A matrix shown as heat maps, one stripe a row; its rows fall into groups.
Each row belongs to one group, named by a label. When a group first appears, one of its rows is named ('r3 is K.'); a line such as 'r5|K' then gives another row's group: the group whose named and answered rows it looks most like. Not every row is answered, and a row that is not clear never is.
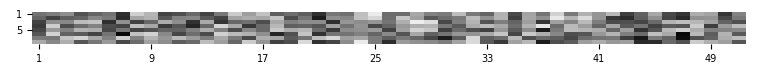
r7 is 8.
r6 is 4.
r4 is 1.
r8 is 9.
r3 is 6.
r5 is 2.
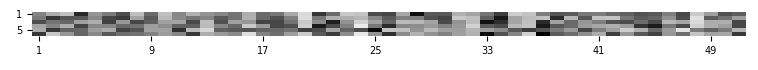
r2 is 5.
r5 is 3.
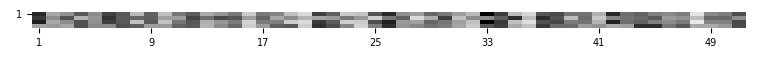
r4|9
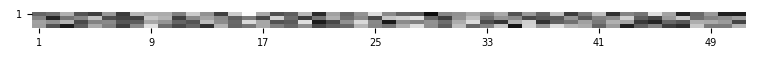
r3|9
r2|3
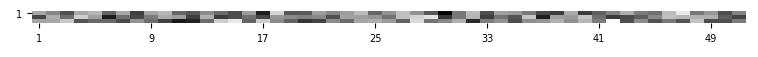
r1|3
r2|6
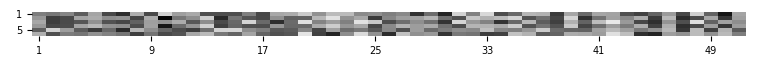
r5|4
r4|3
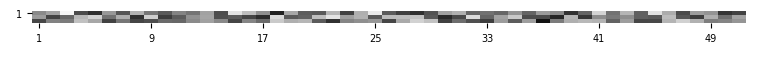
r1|4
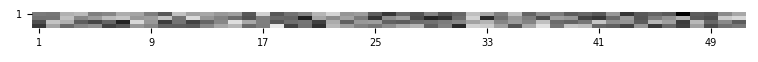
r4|1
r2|8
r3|4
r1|8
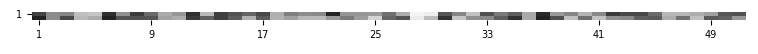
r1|6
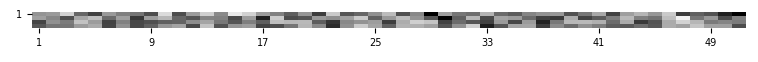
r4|6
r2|3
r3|2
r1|4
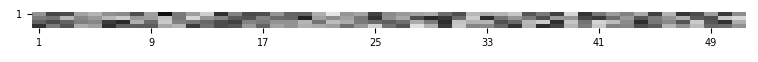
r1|3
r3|5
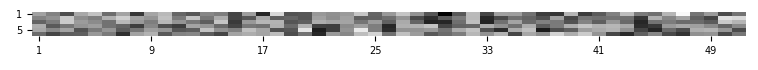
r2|8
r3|8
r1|3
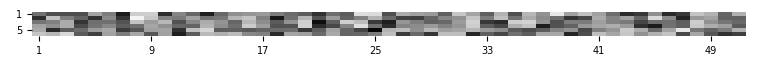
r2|4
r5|3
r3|9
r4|9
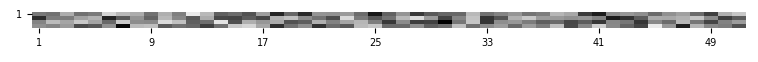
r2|6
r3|8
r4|4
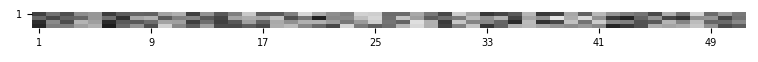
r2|1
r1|5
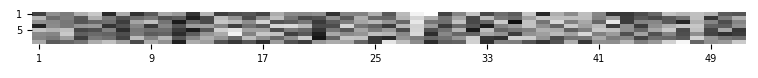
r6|1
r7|9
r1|6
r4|2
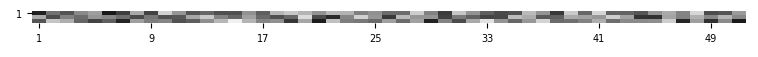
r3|4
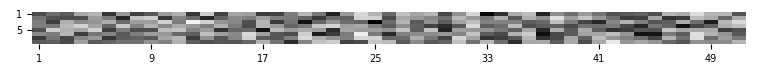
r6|9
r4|8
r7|5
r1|6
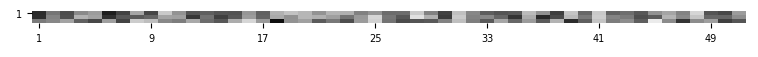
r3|4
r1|5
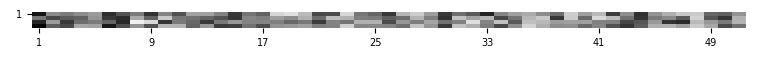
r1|2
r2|5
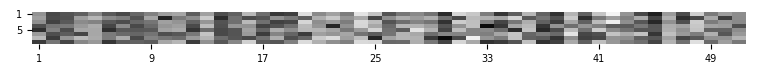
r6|3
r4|6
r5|5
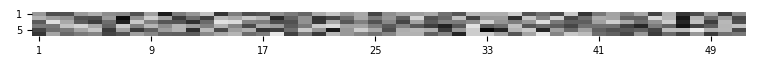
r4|8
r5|6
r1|3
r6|1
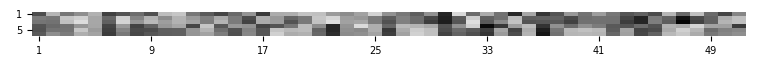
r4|6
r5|2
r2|8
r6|2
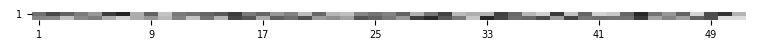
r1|5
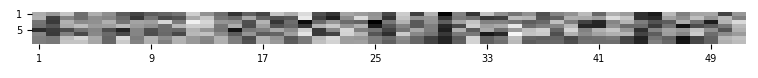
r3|8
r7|8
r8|8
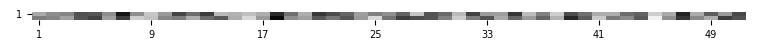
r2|4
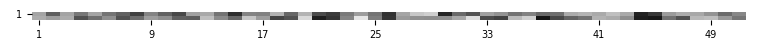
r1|2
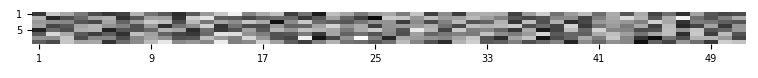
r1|1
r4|3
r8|8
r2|3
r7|9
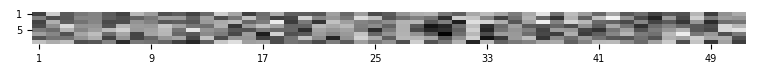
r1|1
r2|5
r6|3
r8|4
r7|6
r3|1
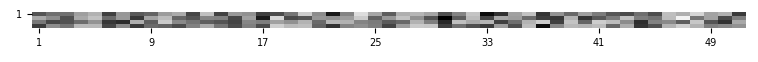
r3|5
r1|6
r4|2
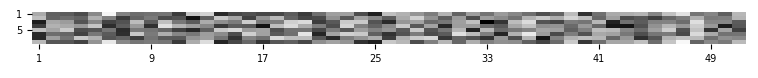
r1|3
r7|2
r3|9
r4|6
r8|3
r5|4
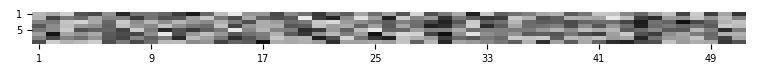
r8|6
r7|2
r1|4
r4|8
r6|3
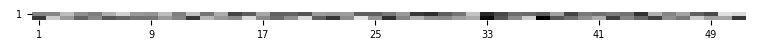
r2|9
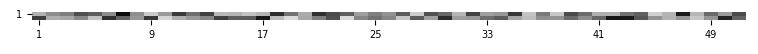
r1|4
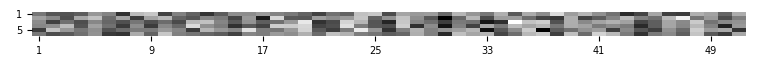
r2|3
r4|2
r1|1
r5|9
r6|5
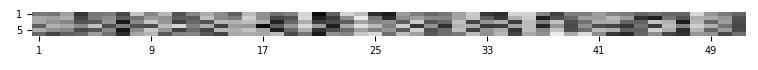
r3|4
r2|9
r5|4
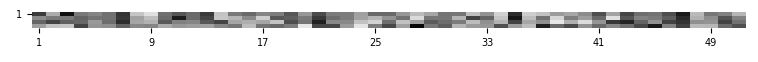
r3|1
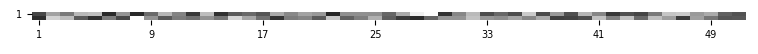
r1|6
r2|4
